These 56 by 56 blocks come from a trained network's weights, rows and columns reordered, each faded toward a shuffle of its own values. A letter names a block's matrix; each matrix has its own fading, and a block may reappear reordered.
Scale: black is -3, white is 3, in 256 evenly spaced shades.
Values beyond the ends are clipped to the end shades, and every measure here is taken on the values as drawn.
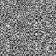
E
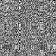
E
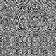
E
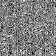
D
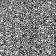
D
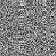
E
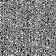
D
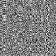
E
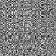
E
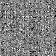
D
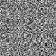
E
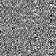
E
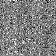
D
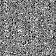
D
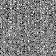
D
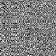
E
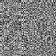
E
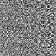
E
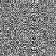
E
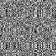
E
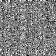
D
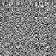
E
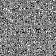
D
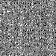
D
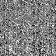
D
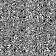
D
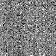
D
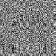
E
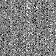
D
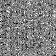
D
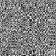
E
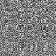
E
